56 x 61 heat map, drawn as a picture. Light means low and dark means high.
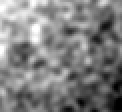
The field climbs toward the bottom right. The field is mottled with small blotches. No regular stripes run through it. The ninth with the lowest average is the top left. The bottom right is the ninth with the highest average. There are no lone odd cells.
